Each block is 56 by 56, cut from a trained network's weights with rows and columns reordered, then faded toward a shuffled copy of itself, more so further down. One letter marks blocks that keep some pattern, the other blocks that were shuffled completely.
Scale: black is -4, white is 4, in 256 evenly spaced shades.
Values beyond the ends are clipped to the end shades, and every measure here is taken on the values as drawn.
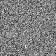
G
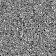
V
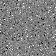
V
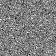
G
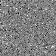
V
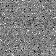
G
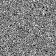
V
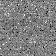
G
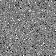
V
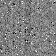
G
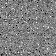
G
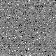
G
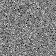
V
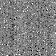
G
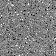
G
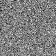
V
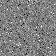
V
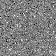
V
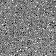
V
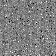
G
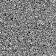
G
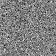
V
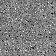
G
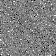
V
